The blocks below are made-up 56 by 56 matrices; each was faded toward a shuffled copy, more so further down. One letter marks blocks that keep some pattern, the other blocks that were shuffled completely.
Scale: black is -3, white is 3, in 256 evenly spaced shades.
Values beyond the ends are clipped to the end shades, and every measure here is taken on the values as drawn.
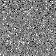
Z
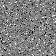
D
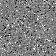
D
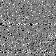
Z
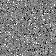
D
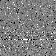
Z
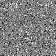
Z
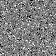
D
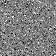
D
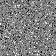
D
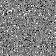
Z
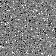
D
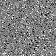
D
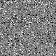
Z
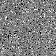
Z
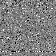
Z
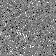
D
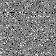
Z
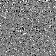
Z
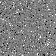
D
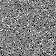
D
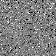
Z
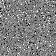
D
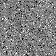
D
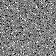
D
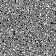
D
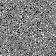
D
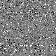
Z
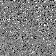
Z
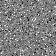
D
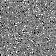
D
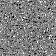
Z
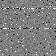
Z
